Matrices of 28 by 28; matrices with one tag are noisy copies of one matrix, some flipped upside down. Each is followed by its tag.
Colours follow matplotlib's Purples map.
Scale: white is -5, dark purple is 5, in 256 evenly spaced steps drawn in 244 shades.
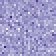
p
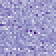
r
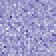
p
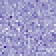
p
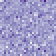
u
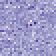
r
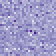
r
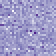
r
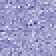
r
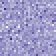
p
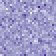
u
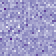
p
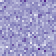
u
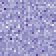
p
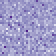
p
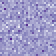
p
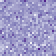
u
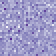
p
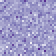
u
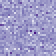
r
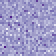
p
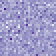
p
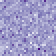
u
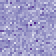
r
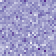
u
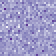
p
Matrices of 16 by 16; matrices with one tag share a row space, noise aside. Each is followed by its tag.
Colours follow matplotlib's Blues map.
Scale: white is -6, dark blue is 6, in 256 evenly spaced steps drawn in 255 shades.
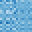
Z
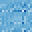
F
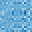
F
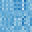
F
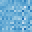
F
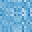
F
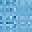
Z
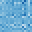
F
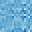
F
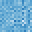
F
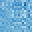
F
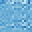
F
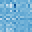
Z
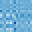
Z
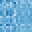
Z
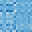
Z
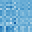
Z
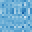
F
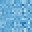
F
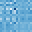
Z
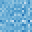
F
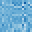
F
